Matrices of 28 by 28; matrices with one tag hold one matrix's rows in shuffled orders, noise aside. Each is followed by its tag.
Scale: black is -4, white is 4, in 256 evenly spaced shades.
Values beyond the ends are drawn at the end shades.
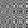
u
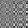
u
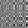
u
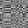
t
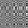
u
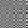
u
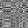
t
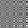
u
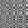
u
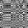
t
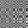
u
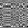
t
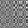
u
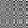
u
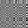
u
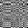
t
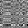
t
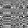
t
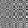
u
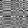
t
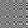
u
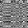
t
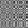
u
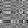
t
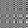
u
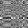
t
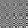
u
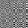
u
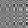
u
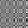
u
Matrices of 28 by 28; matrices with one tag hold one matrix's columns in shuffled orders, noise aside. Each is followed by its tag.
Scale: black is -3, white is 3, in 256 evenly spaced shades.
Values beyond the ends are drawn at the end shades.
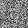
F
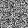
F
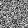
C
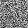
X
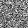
X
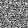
X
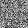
F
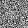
C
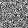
X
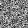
C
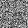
F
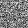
X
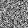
C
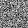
X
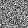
C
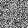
F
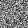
C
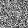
C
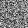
F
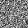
C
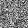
F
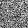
X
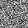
C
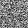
X
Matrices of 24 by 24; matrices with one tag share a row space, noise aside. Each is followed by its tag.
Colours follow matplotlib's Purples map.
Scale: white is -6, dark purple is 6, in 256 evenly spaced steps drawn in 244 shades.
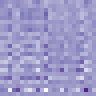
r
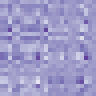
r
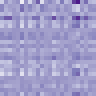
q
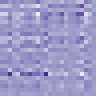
r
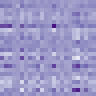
q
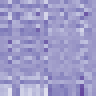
r
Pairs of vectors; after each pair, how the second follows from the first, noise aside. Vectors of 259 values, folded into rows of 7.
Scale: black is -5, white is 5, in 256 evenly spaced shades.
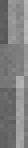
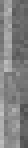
reversed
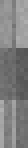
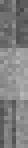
negated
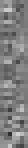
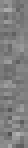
shrunk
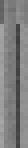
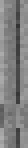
wrapped around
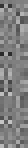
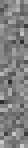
shuffled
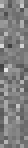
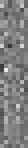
copied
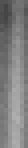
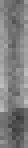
wrapped around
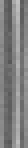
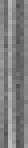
reversed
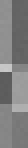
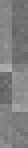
shrunk
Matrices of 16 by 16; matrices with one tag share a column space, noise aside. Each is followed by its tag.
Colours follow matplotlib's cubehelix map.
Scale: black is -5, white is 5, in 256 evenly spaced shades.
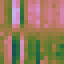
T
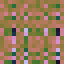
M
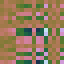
M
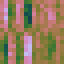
T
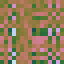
M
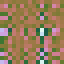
M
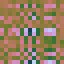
M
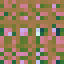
M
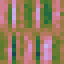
T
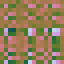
M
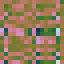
M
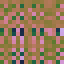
M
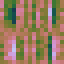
T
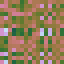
M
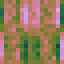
T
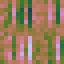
T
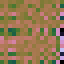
M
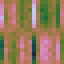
T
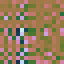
M
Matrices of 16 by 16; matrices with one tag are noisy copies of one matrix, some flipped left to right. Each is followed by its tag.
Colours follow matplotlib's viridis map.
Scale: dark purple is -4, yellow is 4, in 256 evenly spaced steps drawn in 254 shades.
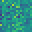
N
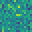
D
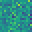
N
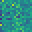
N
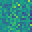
N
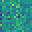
N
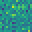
D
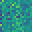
N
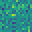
D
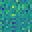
D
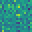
D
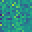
N
